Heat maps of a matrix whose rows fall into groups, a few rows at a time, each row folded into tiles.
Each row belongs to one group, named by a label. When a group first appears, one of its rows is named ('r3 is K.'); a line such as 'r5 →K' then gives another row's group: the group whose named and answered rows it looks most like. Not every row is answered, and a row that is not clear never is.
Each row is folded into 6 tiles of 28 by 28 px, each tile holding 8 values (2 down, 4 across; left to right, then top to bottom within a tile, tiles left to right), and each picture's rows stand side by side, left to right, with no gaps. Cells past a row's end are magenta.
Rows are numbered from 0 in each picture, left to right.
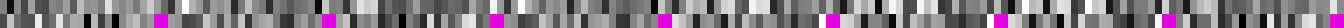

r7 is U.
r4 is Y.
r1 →Y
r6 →Y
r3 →Y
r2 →U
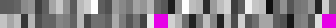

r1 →Y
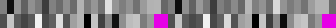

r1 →U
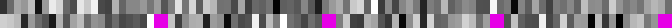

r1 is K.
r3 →U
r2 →U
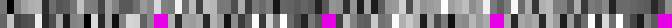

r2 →U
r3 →K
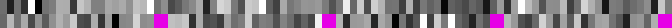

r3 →Y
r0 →U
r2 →K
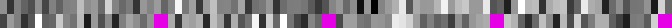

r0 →U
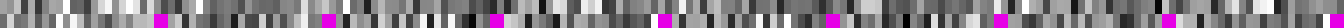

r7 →Y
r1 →U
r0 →U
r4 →K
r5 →U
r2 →K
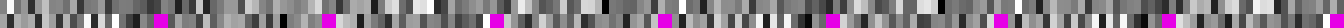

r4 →K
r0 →K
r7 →Y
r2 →Y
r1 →U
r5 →Y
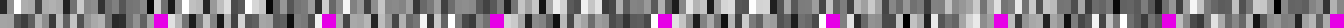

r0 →Y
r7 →Y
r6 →K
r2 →K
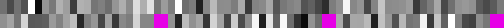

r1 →K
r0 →U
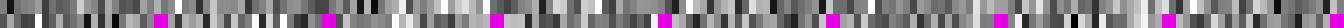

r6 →U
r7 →Y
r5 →U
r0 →U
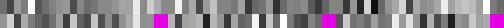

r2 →U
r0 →U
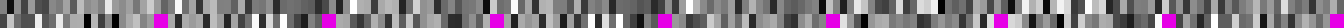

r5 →Y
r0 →U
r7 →U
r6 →Y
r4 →Y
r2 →Y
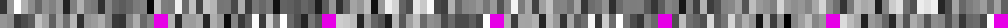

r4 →U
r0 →Y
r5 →Y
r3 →K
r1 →K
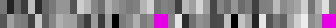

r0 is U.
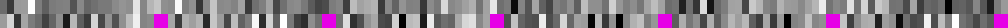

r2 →U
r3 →U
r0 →U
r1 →K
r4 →U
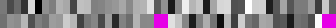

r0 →U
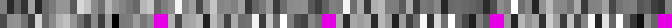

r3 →K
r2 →K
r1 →K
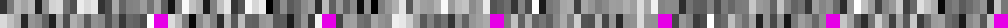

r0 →Y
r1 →Y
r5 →Y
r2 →U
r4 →U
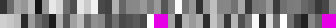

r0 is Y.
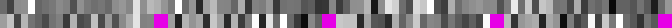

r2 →Y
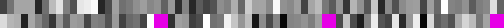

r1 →U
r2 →U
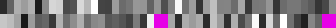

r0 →Y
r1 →K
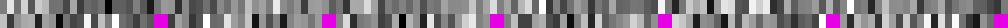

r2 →U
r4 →Y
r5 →K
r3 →U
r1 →U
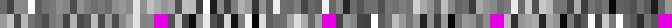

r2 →U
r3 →K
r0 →U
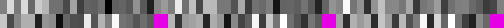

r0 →K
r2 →K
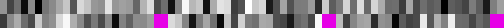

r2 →K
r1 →Y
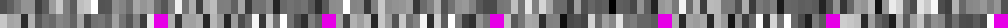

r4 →K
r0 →Y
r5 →Y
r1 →K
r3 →K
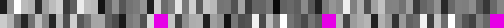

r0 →Y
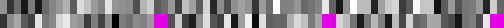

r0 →U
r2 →Y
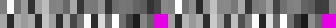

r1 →K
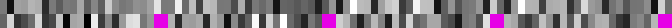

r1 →K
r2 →Y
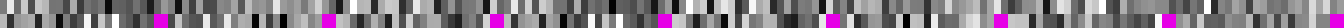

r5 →U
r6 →Y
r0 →K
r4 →Y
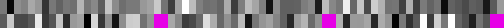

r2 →K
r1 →Y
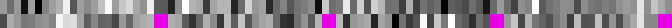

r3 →U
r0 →U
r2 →K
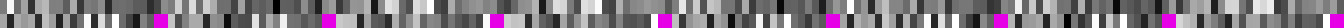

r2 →Y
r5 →K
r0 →K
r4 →K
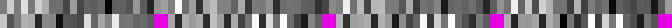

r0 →K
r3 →K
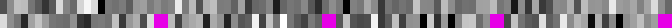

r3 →U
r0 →Y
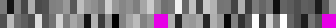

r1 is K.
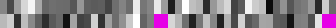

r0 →U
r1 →Y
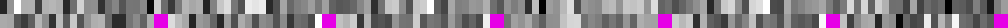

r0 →Y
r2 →Y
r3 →U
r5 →K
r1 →Y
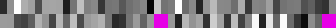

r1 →K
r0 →Y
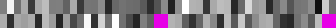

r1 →Y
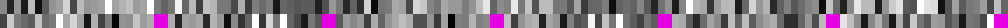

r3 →K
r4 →Y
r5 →Y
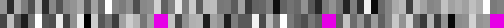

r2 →U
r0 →U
